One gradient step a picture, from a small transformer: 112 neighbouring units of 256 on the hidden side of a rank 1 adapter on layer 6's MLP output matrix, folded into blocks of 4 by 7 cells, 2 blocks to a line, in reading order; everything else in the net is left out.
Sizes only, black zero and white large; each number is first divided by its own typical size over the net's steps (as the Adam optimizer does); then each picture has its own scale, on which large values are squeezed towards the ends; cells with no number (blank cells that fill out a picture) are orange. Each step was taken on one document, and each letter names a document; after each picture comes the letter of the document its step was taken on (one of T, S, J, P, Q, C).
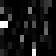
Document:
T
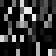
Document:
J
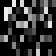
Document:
J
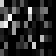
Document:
T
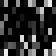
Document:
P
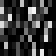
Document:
T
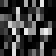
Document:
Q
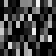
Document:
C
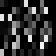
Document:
Q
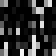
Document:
P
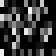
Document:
Q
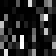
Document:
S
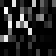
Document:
J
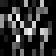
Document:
Q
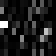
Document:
T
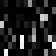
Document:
S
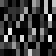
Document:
C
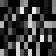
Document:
C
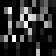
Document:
J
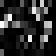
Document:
T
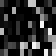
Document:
P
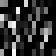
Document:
Q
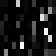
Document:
S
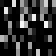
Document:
J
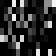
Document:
J
